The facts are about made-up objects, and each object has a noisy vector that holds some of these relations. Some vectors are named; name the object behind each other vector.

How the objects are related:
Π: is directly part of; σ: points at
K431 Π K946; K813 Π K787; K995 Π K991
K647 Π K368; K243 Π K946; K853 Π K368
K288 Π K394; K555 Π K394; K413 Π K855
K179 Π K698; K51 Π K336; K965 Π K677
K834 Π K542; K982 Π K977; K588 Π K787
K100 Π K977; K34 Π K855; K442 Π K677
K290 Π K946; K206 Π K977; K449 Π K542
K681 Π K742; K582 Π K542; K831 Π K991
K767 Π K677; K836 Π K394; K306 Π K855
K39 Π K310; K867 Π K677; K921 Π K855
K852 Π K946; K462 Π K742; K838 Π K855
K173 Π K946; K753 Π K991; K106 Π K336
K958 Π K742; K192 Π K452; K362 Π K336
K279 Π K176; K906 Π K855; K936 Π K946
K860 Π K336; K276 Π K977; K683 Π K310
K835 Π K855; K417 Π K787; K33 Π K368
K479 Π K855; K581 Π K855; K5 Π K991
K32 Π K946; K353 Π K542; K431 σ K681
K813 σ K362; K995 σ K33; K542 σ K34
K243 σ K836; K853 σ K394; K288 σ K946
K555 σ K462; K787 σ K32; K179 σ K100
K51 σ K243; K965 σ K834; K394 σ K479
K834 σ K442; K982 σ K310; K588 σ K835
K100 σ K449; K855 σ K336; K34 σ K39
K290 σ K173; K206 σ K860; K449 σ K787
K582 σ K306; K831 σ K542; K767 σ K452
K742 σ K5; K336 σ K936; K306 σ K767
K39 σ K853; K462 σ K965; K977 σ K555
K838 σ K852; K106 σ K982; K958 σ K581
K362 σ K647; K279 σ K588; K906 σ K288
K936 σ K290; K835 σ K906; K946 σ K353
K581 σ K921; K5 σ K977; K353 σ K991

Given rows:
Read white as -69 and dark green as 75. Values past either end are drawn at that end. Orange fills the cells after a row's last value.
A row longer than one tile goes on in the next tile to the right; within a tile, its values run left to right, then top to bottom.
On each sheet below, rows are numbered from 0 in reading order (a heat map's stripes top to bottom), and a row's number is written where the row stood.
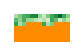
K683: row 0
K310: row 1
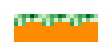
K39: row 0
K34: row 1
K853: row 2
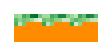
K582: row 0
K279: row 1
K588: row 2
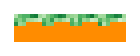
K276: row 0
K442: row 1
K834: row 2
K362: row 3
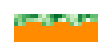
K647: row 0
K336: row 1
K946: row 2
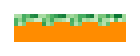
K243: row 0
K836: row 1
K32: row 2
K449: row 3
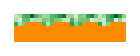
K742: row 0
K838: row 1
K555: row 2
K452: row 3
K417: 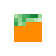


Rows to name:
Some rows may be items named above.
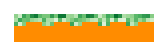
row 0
K835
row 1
K449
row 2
K588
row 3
K34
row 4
K995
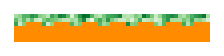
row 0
K831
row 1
K588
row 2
K336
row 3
K173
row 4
K977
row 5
K855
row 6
K479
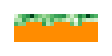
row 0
K677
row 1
K753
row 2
K542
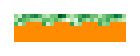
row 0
K906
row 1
K767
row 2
K991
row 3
K867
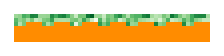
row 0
K179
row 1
K353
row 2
K306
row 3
K462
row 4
K276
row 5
K977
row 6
K860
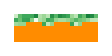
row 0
K936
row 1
K288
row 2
K588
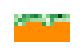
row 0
K906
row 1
K394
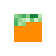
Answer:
K100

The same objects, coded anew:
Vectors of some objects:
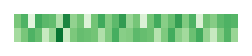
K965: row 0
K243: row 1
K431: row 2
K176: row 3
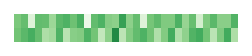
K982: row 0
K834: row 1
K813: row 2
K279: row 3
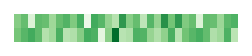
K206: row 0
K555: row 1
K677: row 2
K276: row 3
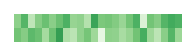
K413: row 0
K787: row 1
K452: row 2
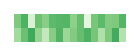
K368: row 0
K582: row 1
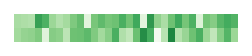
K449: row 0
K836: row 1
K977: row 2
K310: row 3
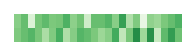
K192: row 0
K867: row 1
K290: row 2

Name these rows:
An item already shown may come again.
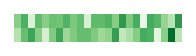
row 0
K742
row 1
K442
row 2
K555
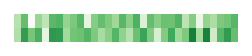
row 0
K336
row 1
K753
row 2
K742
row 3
K936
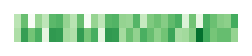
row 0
K336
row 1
K336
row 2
K479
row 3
K39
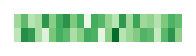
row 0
K946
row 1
K555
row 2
K855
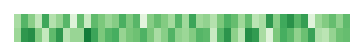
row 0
K906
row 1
K34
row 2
K995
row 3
K855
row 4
K946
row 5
K991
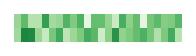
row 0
K288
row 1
K5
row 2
K582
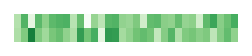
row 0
K394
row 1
K336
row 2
K179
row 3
K32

